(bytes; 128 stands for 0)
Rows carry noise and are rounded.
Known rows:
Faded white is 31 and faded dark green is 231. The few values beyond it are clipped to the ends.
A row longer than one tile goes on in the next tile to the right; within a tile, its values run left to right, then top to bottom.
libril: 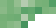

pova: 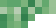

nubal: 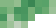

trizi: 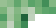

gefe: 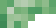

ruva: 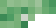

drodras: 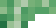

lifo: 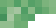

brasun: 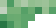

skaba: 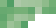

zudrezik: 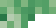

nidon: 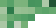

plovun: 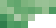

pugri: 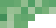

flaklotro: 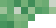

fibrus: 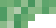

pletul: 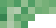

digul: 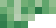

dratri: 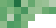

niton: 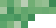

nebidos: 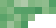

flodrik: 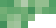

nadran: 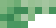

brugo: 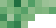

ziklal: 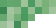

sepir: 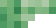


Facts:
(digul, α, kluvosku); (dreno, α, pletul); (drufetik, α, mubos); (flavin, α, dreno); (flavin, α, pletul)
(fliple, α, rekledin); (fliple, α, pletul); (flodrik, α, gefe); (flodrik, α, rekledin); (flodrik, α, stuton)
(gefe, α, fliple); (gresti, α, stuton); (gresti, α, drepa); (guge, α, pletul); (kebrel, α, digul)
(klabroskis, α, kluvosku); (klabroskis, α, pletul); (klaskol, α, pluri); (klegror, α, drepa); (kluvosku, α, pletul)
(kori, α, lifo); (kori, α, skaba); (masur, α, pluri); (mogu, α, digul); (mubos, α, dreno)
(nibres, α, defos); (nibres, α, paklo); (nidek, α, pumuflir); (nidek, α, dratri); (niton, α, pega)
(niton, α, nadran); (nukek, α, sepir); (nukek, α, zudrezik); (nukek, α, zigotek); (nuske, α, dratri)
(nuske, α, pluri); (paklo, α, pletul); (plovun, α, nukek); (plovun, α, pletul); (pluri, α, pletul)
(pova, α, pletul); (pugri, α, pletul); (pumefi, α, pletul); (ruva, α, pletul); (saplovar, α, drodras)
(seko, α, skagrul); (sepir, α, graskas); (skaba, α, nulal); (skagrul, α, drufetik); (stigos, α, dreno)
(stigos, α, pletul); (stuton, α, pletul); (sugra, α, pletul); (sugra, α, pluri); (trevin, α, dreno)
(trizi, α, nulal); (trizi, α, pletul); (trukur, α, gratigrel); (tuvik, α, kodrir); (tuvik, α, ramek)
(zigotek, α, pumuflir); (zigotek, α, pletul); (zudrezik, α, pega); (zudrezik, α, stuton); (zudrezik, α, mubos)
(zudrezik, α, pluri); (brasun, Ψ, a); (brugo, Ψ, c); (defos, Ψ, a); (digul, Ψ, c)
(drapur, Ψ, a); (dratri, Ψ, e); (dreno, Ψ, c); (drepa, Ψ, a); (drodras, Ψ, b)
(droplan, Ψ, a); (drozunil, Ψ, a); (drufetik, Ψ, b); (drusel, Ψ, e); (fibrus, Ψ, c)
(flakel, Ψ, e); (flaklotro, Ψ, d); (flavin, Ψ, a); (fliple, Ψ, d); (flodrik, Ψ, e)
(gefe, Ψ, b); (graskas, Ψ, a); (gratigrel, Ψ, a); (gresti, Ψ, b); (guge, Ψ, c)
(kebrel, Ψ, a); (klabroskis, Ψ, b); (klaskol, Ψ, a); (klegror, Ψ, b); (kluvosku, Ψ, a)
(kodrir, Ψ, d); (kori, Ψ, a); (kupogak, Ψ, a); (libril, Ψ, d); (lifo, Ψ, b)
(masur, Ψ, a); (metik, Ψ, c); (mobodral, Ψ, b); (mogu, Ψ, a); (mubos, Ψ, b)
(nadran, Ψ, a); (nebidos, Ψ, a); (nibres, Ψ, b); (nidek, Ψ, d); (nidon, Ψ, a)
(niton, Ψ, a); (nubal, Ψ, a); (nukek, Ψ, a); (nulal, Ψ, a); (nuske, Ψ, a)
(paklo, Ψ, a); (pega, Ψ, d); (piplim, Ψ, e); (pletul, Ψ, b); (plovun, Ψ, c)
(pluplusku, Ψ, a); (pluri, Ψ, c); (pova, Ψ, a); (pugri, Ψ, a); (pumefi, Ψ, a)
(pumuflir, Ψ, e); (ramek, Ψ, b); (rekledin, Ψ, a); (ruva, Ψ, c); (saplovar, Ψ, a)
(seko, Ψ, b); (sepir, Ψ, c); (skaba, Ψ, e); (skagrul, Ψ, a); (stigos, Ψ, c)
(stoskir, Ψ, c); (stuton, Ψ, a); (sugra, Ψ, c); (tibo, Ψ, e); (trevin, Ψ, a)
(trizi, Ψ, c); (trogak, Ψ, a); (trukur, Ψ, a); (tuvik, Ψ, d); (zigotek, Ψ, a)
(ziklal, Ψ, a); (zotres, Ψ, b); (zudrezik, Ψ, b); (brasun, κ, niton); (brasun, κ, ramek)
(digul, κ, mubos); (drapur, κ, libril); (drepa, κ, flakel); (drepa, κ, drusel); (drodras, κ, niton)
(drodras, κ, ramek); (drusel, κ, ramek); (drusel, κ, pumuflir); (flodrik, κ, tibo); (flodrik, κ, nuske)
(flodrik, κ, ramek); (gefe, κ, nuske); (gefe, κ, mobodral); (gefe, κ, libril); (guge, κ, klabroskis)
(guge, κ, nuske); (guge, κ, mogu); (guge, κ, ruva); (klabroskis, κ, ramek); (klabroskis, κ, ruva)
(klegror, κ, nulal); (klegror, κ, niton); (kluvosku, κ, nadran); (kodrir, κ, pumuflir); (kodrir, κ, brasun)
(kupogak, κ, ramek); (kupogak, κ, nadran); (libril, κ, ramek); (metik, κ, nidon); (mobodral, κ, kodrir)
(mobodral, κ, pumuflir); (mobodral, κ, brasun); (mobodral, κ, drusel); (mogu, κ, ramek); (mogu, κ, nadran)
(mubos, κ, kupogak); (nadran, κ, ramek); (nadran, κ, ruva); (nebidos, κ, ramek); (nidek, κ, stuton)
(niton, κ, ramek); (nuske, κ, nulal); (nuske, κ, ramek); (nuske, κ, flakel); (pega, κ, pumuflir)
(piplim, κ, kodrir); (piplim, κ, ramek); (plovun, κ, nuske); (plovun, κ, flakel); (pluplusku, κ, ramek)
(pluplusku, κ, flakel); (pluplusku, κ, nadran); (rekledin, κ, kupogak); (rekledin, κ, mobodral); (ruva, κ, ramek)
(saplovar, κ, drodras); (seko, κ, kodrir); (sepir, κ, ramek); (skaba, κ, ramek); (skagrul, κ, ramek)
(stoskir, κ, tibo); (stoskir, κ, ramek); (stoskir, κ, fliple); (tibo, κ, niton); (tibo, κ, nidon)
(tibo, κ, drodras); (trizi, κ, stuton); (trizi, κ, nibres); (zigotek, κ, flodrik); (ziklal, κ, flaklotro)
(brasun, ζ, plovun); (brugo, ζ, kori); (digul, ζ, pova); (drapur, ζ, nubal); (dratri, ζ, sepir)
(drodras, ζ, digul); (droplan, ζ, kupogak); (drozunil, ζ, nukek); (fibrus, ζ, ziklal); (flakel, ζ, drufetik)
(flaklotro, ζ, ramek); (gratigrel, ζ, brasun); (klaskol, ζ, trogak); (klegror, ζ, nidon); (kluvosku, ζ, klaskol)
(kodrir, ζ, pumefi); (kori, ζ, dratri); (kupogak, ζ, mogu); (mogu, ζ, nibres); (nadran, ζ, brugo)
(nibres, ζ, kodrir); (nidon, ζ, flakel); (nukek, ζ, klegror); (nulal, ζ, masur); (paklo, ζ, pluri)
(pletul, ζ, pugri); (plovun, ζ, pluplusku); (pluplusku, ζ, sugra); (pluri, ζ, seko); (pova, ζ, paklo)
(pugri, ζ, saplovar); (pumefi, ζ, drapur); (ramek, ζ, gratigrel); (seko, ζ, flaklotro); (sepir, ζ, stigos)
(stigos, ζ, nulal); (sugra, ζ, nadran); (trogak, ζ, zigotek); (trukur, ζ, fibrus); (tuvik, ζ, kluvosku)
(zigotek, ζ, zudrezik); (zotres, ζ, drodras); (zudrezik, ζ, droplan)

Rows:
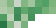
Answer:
kodrir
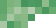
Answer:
drufetik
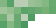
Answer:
drusel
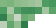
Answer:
kluvosku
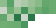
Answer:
pumuflir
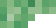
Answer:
dreno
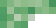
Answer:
guge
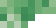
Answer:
droplan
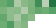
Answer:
klegror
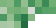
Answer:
stuton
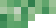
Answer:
pluri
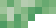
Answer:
pega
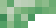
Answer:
mobodral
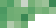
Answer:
saplovar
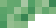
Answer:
metik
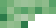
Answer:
klabroskis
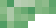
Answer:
piplim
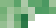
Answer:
nidek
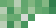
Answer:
flakel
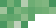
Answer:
fliple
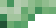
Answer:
seko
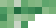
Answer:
mogu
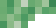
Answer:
tibo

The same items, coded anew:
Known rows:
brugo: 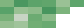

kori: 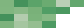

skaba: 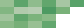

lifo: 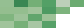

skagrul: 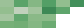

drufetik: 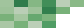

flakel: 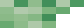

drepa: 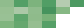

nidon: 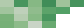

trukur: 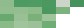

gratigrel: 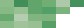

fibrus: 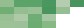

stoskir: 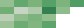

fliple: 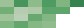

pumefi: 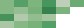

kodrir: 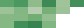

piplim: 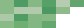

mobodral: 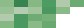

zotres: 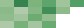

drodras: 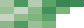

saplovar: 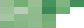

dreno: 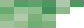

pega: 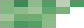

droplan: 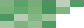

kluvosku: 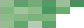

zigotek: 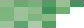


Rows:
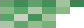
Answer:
tuvik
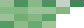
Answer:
pumuflir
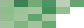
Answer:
pletul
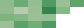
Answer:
drapur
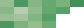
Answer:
nadran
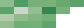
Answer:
plovun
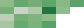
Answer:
guge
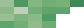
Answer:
brasun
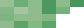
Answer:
kupogak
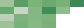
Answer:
digul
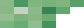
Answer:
pluplusku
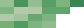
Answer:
libril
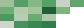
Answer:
nibres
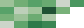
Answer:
trizi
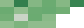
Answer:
flaklotro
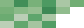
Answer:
zudrezik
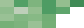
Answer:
nuske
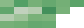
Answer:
sepir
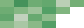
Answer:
dratri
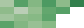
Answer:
niton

